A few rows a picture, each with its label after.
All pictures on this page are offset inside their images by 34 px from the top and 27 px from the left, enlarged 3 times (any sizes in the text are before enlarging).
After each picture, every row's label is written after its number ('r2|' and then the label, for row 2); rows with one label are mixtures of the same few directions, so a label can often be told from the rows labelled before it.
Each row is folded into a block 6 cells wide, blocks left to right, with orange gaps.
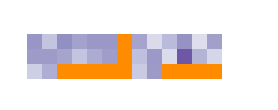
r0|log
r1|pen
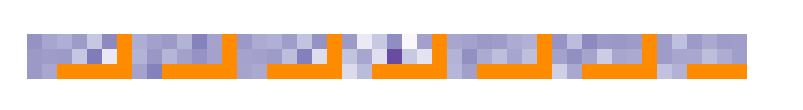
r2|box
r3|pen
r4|box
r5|pen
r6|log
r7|log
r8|log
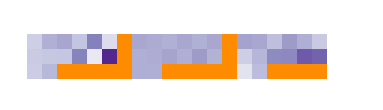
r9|box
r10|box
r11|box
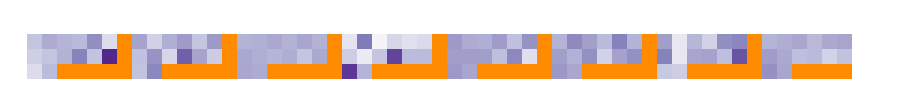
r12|box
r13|pen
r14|box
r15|log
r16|box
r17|pen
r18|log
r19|box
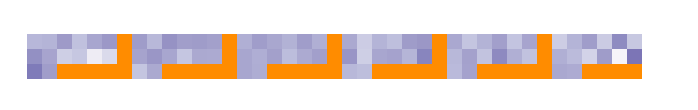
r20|box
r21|log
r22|pen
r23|log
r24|pen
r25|box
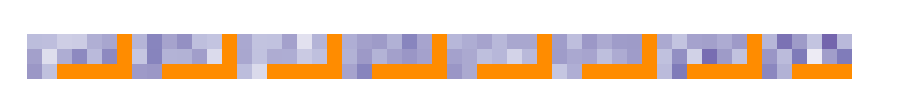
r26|log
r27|log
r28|pen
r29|pen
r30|box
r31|log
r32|pen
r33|pen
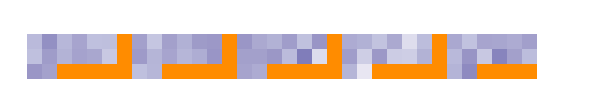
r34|log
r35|log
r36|box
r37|pen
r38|pen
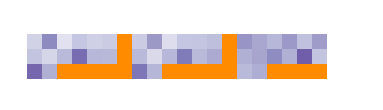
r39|log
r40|log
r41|box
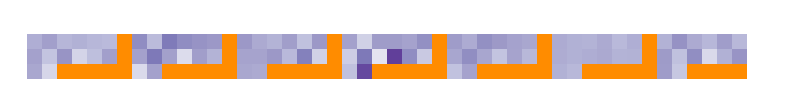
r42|pen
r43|log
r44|box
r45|pen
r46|log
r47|pen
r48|pen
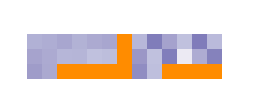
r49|box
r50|pen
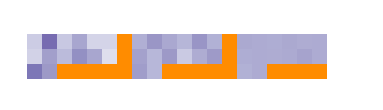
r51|log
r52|pen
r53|box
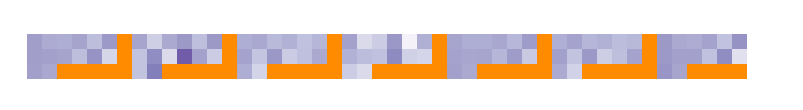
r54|box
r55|pen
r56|pen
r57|pen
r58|box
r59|pen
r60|box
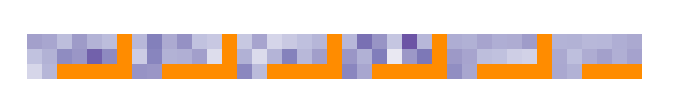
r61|box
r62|log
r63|log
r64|pen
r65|box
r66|log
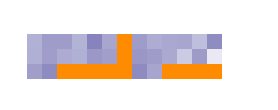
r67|pen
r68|box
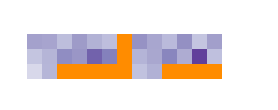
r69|box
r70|box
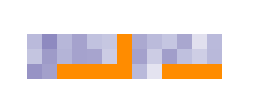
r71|log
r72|pen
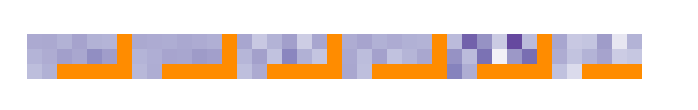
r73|box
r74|box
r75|pen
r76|pen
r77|pen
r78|pen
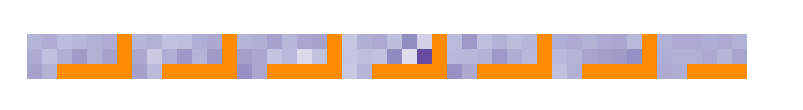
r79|log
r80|log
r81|box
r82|box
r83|log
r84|box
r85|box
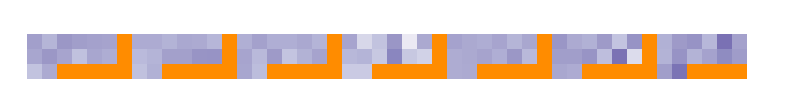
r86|log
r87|box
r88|pen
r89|pen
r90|box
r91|box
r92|pen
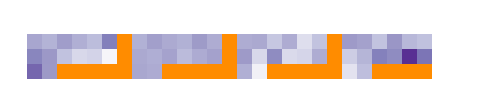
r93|box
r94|pen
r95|pen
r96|box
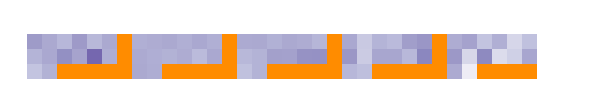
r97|box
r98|box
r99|box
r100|log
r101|pen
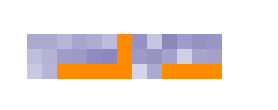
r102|box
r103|log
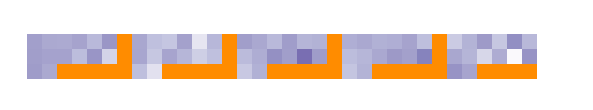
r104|box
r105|pen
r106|box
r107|box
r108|box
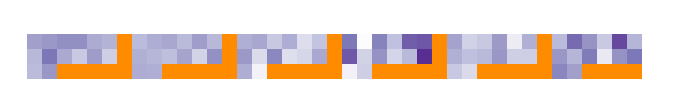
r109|log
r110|box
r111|pen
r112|log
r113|pen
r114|pen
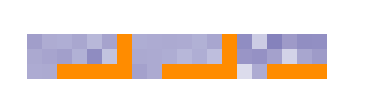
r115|box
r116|box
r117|log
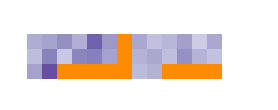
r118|pen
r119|pen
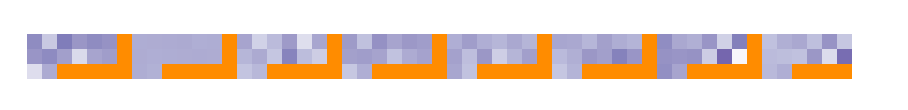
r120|log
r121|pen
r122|pen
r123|log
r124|pen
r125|box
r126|box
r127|box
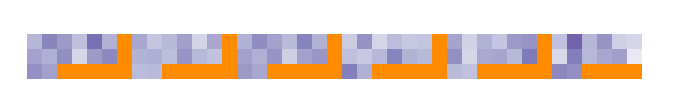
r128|pen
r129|pen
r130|pen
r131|log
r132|log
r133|log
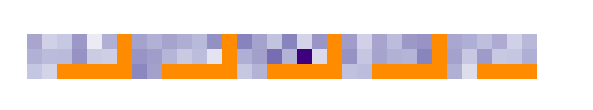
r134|pen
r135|box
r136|box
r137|log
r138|pen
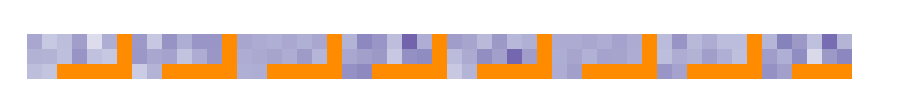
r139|pen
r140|log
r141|box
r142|pen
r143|box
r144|pen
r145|log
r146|pen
